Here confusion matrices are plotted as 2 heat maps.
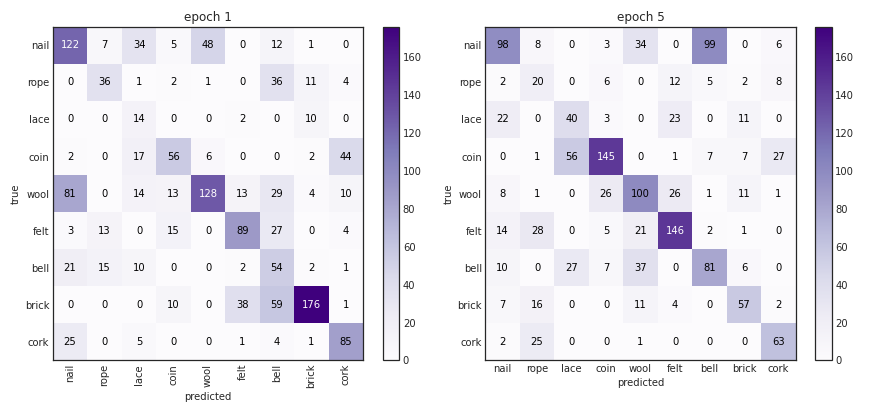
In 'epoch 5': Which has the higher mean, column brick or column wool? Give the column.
wool
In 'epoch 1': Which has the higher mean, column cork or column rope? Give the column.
cork
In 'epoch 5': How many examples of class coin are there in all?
244
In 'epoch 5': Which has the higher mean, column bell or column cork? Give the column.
bell
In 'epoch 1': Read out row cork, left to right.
25 0 5 0 0 1 4 1 85
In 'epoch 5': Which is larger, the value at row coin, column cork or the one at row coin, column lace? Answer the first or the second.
the second
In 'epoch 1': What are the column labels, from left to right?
nail, rope, lace, coin, wool, felt, bell, brick, cork
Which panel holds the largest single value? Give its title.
epoch 1
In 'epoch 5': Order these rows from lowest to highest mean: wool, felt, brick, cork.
cork, brick, wool, felt
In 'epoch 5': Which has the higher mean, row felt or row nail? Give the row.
nail
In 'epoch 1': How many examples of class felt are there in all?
151
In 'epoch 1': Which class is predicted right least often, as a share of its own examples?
rope
